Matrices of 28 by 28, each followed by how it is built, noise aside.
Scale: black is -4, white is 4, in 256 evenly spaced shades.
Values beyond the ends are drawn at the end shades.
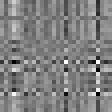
low rank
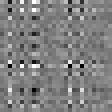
low rank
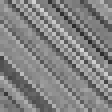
Toeplitz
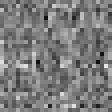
low rank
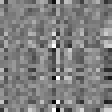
low rank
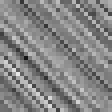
Toeplitz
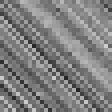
Toeplitz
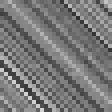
Toeplitz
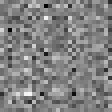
low rank
